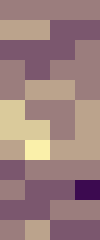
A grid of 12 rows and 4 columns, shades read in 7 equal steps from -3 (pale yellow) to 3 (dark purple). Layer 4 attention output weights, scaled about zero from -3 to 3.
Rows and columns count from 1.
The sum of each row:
0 0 3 1 -2 -3 -5 -6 1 5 2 1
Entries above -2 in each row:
4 4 4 4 4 3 2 3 4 4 4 4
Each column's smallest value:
-2 -3 -1 -1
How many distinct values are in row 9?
2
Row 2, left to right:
-1 -1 1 1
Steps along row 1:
same same same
